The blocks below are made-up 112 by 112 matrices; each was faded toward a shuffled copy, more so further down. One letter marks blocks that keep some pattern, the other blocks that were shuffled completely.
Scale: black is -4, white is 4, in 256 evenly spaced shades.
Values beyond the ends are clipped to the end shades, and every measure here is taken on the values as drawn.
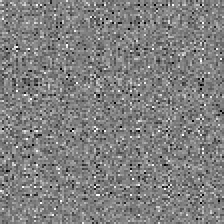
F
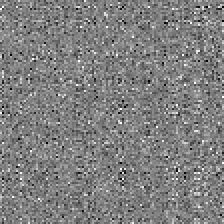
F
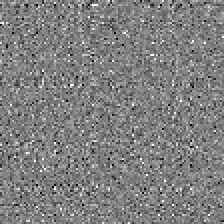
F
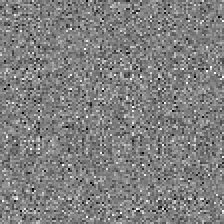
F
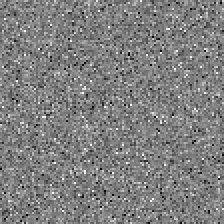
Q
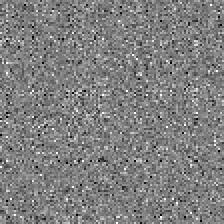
F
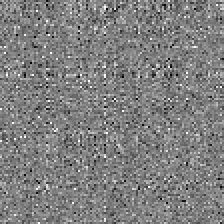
F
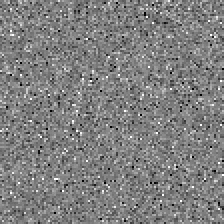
Q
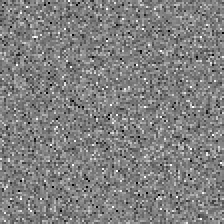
Q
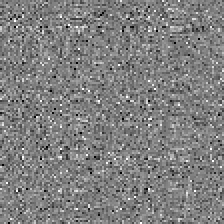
F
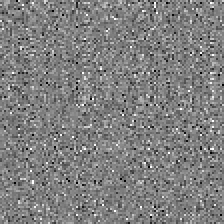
F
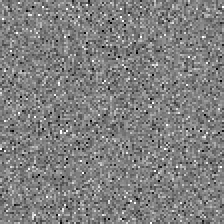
Q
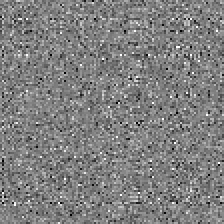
F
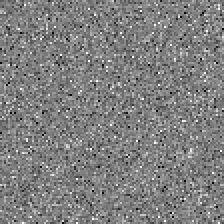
Q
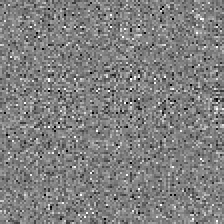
F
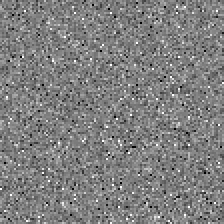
Q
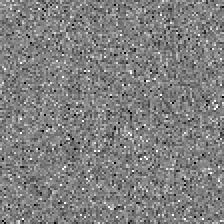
Q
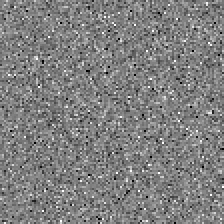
Q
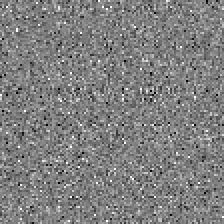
F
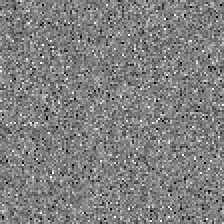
Q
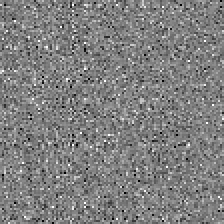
F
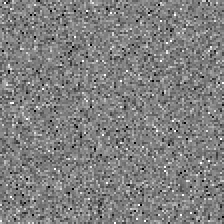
Q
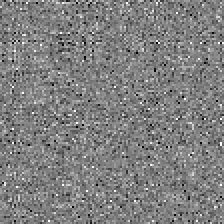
F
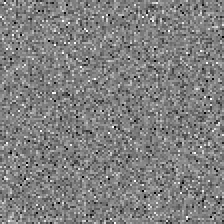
Q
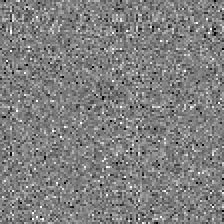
F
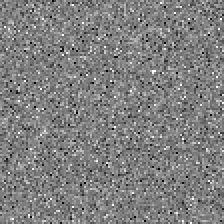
Q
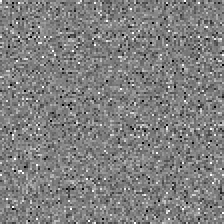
F
